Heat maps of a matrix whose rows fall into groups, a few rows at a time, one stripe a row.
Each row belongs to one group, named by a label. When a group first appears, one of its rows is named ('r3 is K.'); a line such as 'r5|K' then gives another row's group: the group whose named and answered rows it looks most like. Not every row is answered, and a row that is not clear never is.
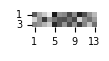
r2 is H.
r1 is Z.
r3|Z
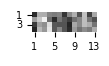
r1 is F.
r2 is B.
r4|Z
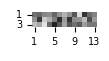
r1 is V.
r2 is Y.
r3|B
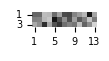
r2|Z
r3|H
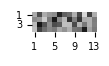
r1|Y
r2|B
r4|V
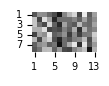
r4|B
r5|Z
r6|Y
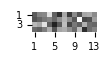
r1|Z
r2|V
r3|B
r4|V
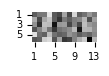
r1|Z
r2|Y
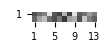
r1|Z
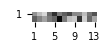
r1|B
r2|F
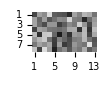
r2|V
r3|H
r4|F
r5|Y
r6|B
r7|Z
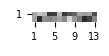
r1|B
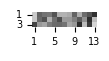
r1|V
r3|F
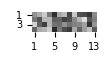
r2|Y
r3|H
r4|Z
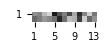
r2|F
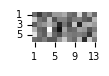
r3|Z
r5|H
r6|V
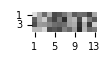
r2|F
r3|F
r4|B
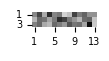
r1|V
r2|H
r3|Y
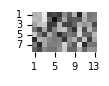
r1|B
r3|B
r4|V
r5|H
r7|V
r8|V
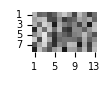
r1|V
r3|Y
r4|Z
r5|B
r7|F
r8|F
